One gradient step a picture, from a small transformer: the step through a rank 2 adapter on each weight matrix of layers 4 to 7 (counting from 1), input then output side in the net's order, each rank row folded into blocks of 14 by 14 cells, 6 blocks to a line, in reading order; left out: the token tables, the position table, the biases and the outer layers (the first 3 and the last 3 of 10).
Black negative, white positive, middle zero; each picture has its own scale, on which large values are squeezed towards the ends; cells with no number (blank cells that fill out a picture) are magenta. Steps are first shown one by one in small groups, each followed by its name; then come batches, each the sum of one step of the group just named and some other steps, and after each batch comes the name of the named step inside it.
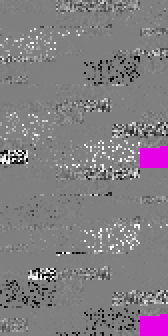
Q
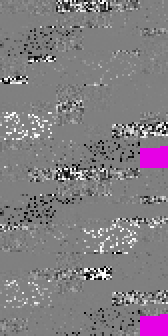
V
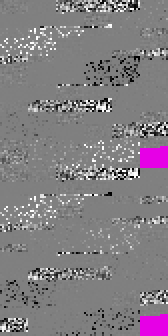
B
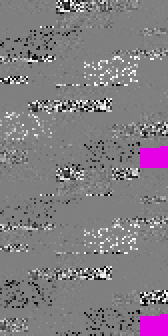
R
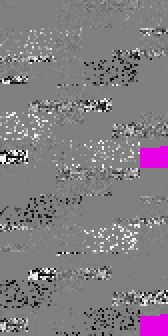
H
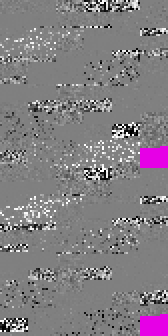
Q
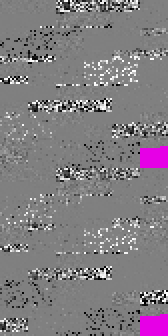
R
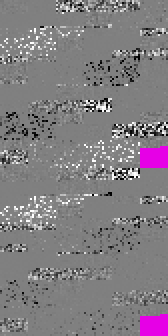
B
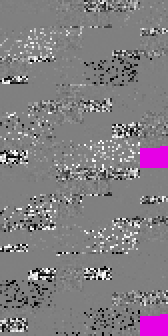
H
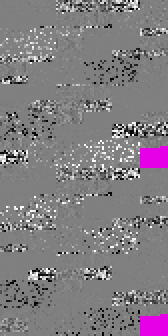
H
